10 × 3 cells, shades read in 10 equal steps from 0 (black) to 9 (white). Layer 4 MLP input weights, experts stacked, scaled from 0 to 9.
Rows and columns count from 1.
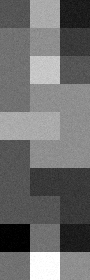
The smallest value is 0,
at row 9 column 1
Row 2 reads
4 5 2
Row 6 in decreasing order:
5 5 3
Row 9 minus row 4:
-4 -1 -4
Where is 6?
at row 1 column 2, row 5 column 1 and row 5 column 2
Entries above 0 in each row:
3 3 3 3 3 3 3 3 2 3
